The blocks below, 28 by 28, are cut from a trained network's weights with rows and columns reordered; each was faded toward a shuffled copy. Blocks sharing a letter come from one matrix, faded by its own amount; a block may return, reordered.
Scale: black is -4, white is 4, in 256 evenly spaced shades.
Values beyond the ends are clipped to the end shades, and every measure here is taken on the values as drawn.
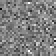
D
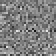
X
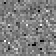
D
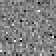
D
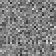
X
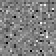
D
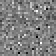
D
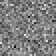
D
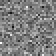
X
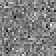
D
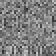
X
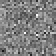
X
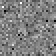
D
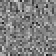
X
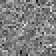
D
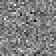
D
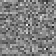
X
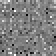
D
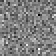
X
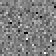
D
